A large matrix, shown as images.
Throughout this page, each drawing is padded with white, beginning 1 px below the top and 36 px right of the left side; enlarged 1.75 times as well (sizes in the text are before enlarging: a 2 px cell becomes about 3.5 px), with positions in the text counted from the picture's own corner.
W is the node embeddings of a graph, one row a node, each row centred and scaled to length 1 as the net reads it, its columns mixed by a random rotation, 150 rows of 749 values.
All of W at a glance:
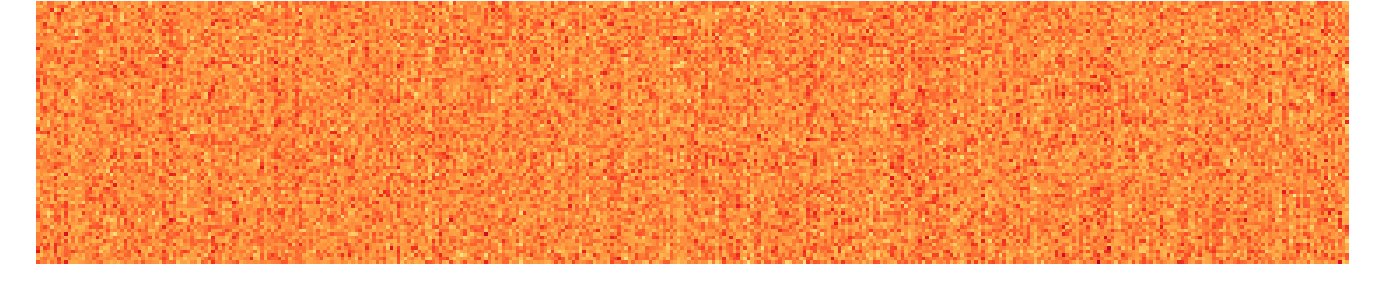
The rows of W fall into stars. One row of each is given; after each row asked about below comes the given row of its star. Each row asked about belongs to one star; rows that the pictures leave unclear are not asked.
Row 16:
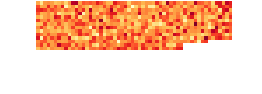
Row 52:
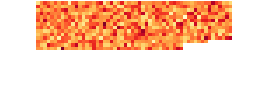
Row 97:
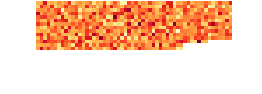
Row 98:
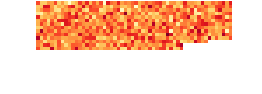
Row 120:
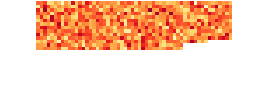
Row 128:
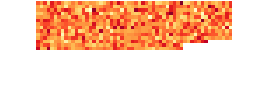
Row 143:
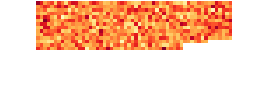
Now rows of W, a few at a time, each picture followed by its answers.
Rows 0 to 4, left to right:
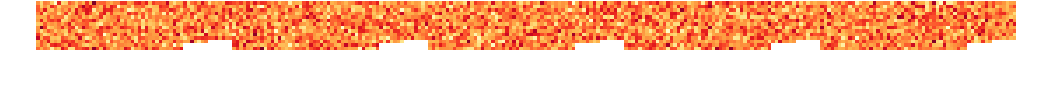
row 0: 16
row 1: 128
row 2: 52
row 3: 128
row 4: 97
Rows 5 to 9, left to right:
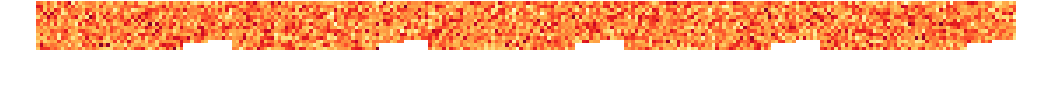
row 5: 97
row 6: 52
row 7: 98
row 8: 98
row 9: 97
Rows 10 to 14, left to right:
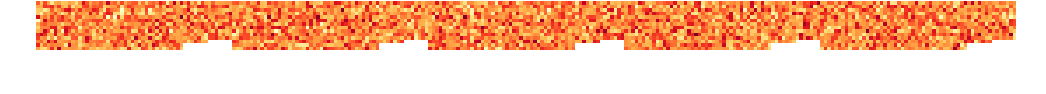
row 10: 98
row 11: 128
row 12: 128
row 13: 143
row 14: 97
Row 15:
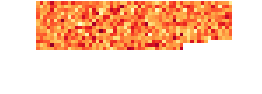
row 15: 128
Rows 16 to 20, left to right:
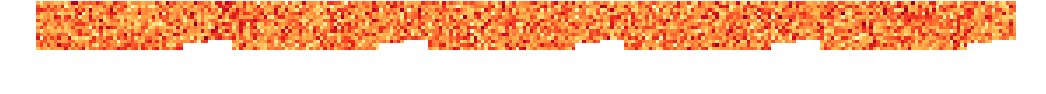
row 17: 120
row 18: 128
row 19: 52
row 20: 97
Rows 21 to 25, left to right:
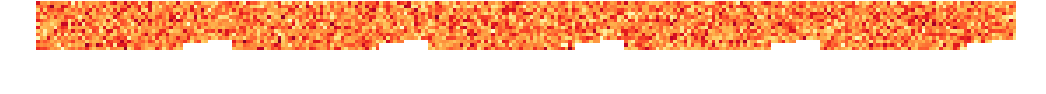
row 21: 97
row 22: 128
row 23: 16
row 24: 98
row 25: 97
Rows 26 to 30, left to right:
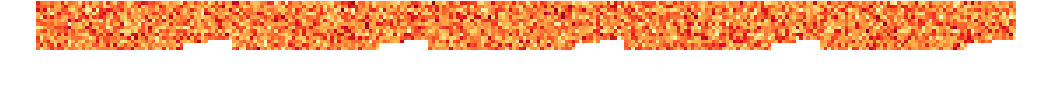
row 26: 143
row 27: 143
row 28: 143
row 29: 143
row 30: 97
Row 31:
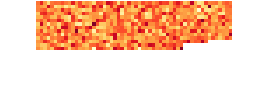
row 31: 128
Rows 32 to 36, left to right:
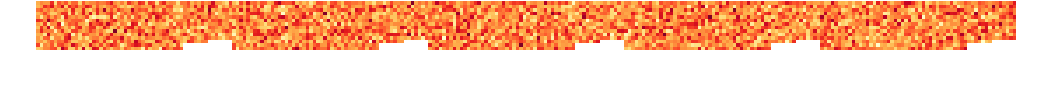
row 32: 52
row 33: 143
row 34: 52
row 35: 52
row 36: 16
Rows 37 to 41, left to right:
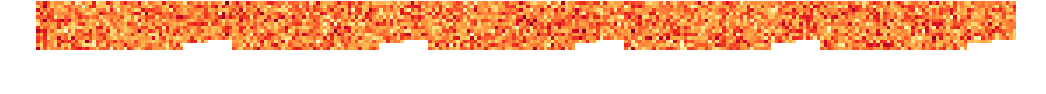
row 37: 120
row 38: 143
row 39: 97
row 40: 120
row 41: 97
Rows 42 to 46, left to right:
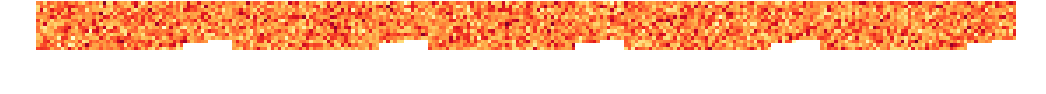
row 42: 97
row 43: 143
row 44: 128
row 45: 143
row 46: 98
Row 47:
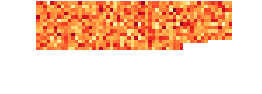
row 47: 143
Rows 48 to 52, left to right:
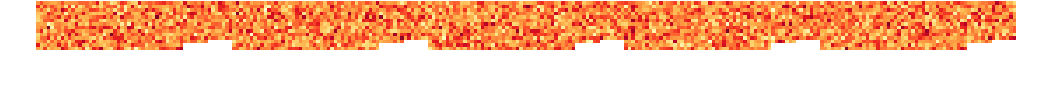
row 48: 52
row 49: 143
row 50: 52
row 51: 120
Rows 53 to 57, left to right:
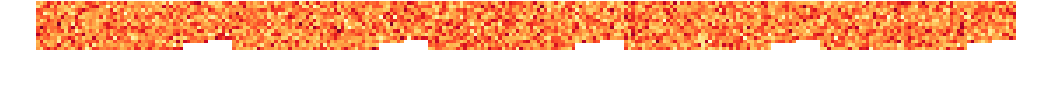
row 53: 16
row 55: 128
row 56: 120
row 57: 16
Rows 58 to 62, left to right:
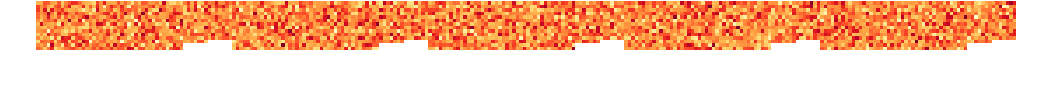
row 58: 143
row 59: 97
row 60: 128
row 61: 143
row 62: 98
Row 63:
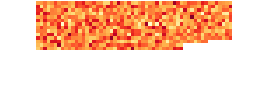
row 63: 52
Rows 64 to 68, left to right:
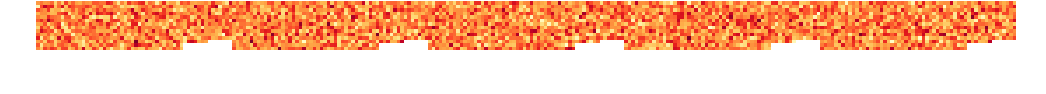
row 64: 120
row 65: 52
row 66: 16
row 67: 97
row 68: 16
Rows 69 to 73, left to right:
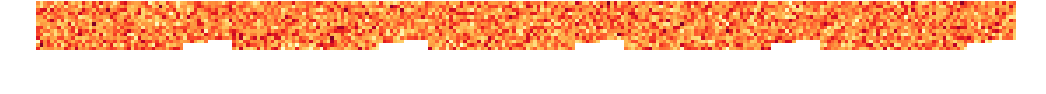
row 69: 16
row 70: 120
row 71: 143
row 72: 143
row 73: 97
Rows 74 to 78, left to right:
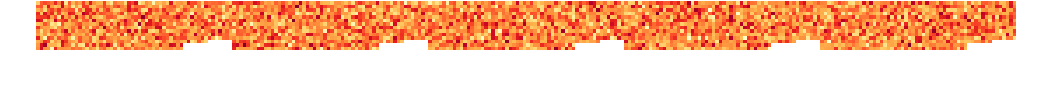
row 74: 97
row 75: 128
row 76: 52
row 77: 98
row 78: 98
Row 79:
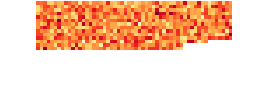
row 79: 120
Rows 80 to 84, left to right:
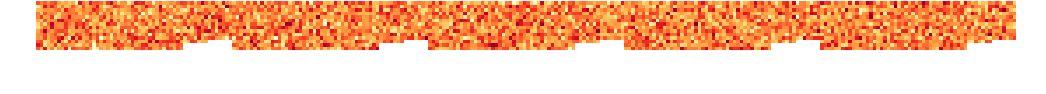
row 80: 98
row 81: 52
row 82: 97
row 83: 16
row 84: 128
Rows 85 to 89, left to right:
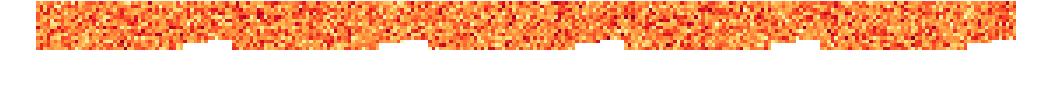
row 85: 97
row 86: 143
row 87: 128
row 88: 143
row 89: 143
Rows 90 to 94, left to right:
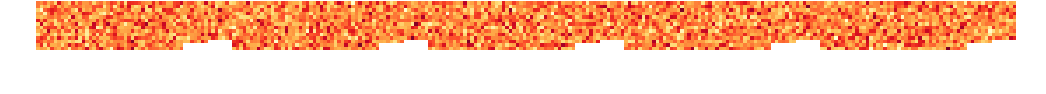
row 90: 128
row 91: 128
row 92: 128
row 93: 143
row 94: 52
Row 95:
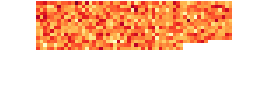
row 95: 143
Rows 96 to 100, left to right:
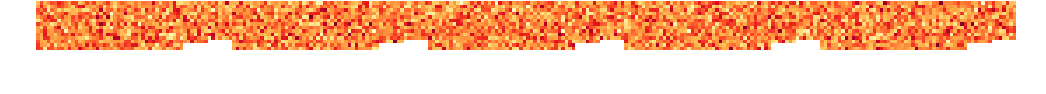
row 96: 143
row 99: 98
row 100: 52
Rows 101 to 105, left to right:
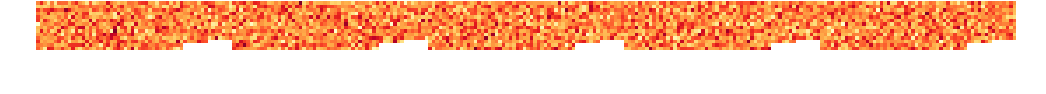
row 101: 128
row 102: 97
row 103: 16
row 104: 52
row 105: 97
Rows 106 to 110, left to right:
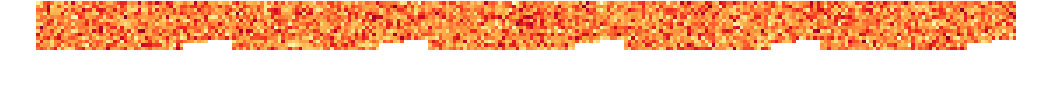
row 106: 16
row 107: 120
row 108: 97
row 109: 16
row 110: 16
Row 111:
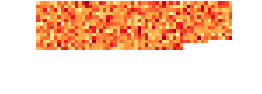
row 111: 52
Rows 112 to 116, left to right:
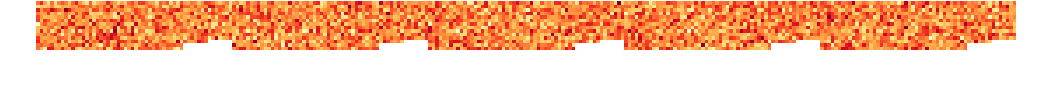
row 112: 128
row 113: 52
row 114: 16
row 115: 98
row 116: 143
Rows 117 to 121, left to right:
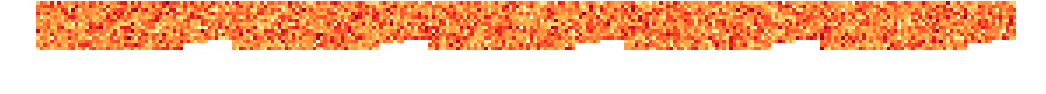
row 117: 52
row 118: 120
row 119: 16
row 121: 120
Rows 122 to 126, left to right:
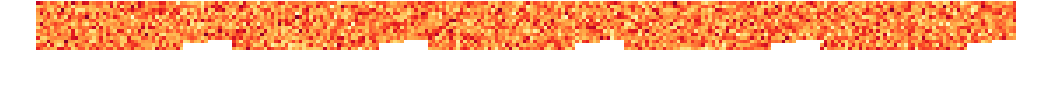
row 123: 98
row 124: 98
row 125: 98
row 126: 16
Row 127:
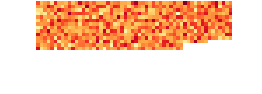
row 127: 98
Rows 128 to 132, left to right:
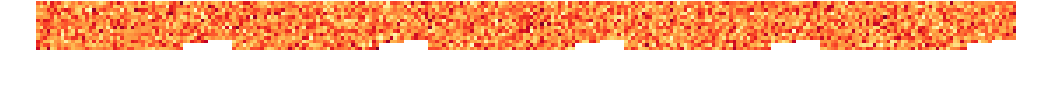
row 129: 16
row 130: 97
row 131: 16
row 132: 16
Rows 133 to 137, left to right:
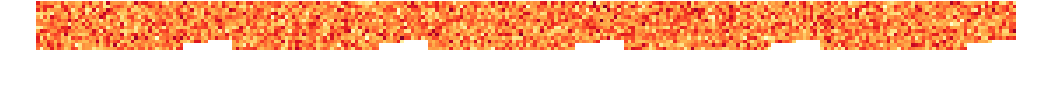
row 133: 98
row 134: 143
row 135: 98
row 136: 120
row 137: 52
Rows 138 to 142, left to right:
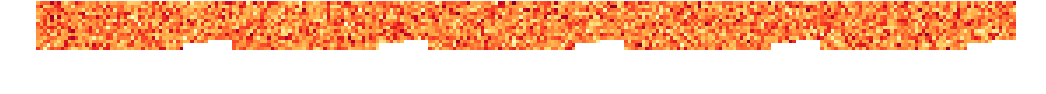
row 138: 143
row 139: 98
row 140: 143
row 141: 128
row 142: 143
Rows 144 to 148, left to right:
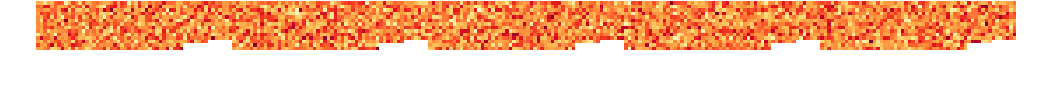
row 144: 52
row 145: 52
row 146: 52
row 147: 16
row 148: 120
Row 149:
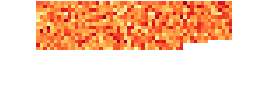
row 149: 98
